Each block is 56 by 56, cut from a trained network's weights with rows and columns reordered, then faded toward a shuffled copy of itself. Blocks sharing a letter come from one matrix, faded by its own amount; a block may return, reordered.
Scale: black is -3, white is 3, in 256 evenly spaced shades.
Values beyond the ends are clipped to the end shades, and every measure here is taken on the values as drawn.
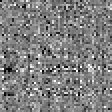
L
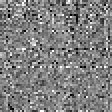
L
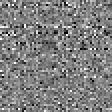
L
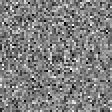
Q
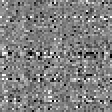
L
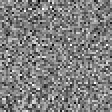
Q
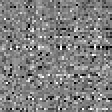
L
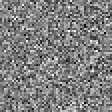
Q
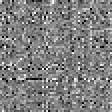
L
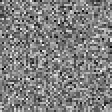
Q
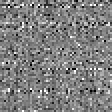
L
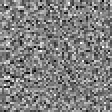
Q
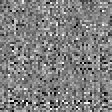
L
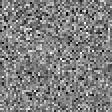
Q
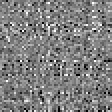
L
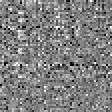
L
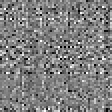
L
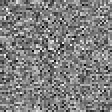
Q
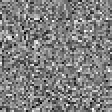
Q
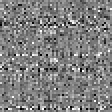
L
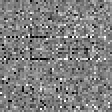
L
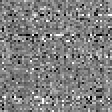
L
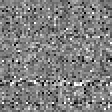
L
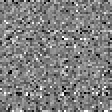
L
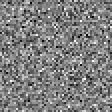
Q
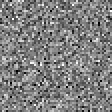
Q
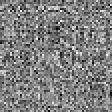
Q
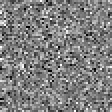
Q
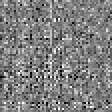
L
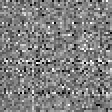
L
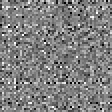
L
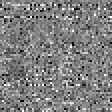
L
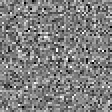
Q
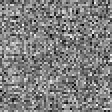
Q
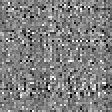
L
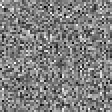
Q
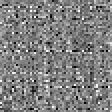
L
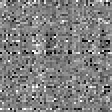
L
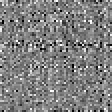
L
